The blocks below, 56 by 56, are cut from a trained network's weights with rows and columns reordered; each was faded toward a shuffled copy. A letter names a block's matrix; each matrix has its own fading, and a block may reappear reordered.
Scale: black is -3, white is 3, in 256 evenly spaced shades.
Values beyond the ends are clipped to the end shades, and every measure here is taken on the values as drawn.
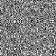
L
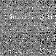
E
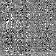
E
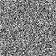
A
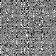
E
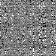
E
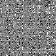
E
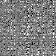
E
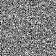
A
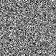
A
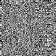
L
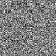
L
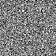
A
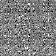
E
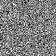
A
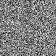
A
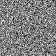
A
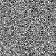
L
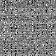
E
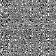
E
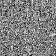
A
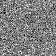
A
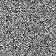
A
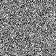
A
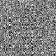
L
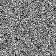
A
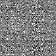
E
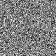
A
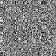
L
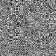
L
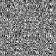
L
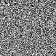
A
